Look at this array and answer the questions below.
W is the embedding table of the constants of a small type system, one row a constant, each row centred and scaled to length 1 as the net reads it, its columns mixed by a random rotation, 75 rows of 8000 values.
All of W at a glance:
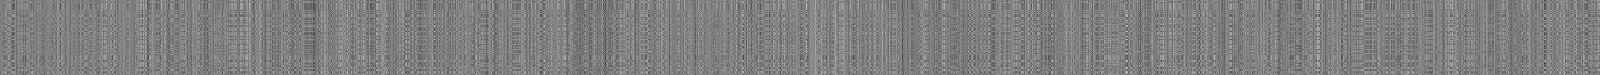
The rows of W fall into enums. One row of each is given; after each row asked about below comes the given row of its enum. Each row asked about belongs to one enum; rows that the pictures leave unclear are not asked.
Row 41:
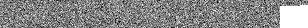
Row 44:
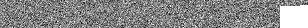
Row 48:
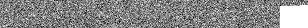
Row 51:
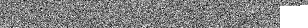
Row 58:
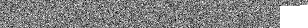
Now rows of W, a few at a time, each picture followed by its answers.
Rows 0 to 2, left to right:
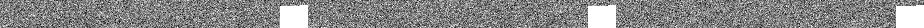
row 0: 48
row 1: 51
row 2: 44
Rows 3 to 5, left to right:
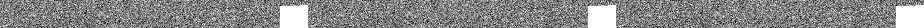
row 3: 48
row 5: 48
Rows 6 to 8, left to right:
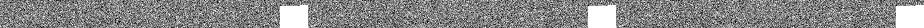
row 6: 41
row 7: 48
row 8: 48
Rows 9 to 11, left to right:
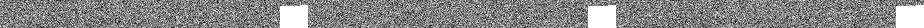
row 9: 41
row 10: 44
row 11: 48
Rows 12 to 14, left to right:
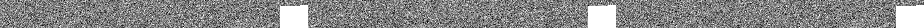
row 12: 44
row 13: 48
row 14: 44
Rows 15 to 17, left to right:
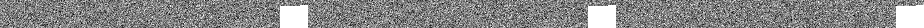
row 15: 44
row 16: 44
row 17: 58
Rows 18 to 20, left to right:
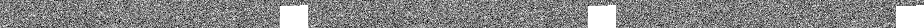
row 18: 48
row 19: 48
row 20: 44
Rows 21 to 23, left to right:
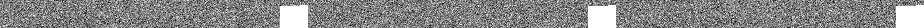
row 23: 41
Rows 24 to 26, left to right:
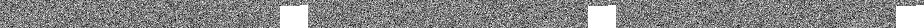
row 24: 58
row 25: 44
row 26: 44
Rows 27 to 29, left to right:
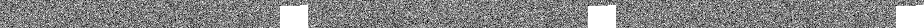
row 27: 58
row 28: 48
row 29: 58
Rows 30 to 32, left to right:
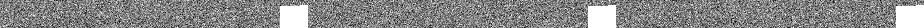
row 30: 48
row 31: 44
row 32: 41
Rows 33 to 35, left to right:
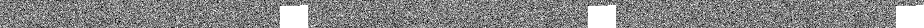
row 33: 41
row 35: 58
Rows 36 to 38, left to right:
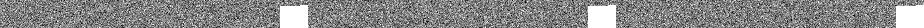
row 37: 41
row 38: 58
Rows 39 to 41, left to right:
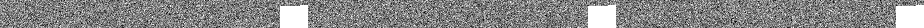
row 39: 44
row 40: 58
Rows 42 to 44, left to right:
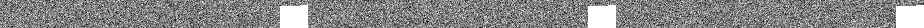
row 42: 58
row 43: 41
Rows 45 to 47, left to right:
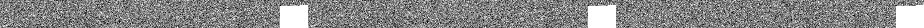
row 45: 48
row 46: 48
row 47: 58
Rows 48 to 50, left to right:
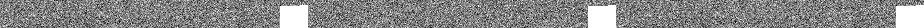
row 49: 44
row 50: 48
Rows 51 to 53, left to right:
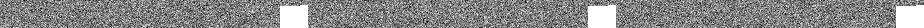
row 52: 41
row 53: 44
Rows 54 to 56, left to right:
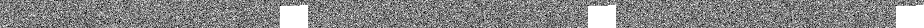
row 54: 48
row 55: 58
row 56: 58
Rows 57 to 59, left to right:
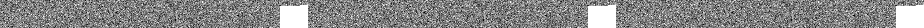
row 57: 58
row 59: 58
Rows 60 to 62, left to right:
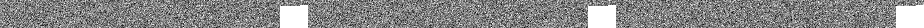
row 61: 44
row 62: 58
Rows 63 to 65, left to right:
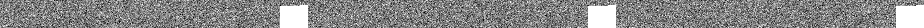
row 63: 48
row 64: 58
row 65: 51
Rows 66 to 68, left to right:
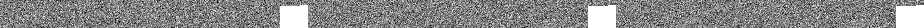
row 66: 41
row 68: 44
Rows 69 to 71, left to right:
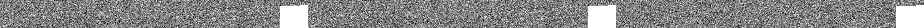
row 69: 48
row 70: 48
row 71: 44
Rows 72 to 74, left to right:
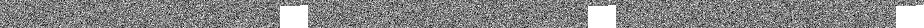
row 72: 44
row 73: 44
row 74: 58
